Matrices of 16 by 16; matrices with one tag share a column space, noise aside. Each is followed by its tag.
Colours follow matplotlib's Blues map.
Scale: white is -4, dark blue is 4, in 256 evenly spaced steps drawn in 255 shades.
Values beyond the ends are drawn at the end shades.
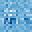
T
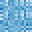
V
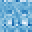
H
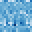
H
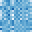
V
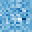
T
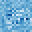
T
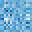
T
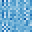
V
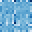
H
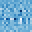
T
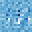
T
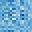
V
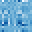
H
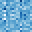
V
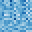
V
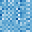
V
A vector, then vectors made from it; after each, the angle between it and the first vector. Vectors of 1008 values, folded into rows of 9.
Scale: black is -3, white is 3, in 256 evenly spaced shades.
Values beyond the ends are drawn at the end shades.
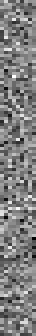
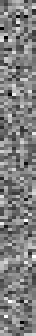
partly opposed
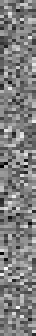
orthogonal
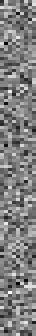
partly aligned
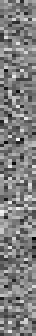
nearly parallel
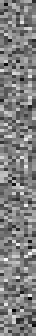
orthogonal
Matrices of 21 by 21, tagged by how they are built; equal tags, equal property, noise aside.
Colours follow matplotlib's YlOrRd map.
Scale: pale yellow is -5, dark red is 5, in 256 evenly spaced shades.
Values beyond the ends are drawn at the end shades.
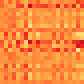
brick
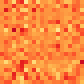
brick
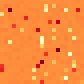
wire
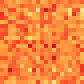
brick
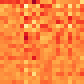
brick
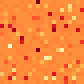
wire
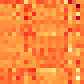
brick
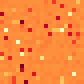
wire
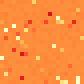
wire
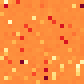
wire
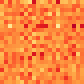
brick
